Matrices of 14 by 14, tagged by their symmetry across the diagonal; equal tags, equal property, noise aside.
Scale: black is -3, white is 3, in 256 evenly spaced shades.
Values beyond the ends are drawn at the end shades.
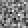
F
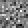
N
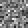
N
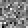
N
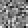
F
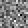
F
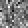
N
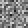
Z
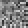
F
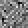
Z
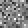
Z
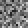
Z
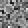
Z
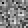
Z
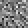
F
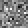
N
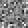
Z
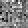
F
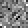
Z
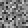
N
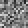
F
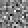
F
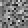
N
